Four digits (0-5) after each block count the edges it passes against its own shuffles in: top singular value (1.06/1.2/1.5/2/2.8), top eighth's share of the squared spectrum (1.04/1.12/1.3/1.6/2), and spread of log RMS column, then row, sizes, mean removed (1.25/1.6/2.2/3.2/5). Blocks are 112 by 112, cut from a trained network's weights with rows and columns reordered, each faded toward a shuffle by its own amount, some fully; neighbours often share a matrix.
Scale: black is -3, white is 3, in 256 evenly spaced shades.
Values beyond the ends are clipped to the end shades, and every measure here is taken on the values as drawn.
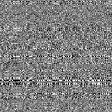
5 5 0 4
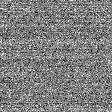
3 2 1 0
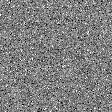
0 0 0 0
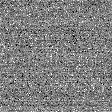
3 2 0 0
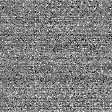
3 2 2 0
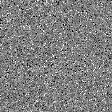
3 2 1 1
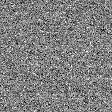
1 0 0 0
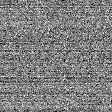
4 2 0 1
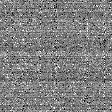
3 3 2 0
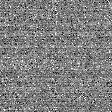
3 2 2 1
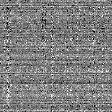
4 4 3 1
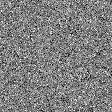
0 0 0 0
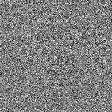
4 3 0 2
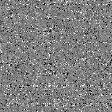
3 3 2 2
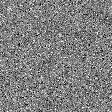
1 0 0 0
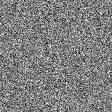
2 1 0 0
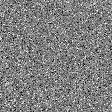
0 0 0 0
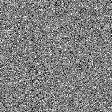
3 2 1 1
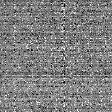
4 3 3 1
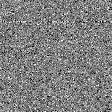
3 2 0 1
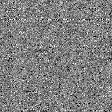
3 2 0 2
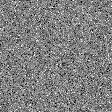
0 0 0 0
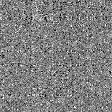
3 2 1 2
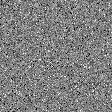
0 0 0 0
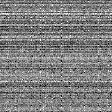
5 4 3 3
